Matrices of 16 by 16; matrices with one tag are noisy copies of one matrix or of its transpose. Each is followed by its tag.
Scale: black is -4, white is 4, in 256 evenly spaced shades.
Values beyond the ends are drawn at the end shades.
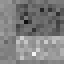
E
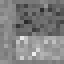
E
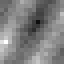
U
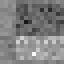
E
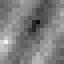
U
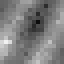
U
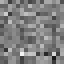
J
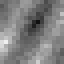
U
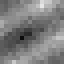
U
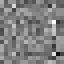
J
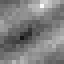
U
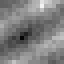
U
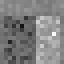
E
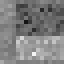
E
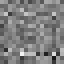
J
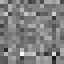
J
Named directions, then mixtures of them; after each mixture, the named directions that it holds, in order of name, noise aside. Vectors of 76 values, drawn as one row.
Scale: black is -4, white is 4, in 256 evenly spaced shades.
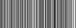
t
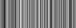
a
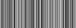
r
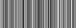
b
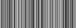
r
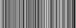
b, t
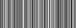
b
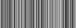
r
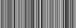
r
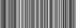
a, r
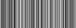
a, r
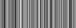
a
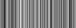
a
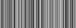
r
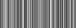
a, b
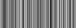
a, b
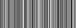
b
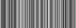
a, r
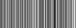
t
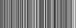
t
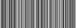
a, r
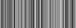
r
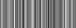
b, r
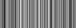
a
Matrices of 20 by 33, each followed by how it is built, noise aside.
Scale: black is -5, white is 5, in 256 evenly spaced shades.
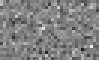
noise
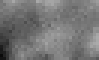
smooth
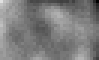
smooth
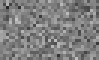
noise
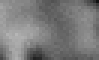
smooth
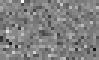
noise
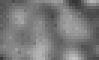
smooth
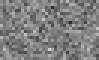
noise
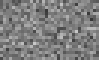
noise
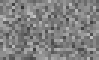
noise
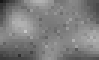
smooth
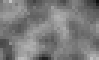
smooth
